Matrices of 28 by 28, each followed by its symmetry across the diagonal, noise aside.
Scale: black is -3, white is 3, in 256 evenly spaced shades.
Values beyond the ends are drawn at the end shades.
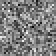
antisymmetric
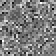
symmetric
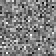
antisymmetric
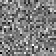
neither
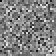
symmetric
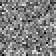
neither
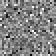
neither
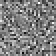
antisymmetric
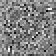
symmetric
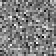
antisymmetric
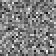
antisymmetric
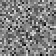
symmetric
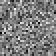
neither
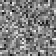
antisymmetric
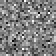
neither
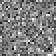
symmetric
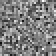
antisymmetric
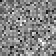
symmetric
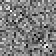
symmetric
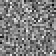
neither
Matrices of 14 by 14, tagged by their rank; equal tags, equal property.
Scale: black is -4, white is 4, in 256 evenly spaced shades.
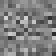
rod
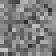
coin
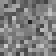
coin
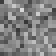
coin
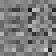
rod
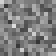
coin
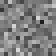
coin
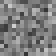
coin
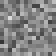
coin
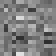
rod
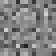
rod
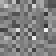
rod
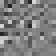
rod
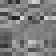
rod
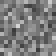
coin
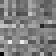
rod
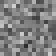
coin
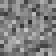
coin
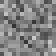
coin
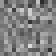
rod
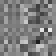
rod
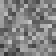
coin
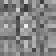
rod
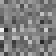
rod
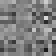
rod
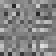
rod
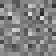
rod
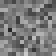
coin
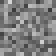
coin
